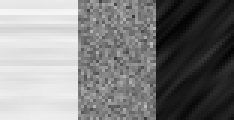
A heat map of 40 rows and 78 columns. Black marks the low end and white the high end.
The table splits into one row of 3 panels. Panel 1,1: very high, streaked across, faint in contrast. Panel 1,2: middling, fine-grained. Panel 1,3: very low, slanting up to the right, faint in contrast.
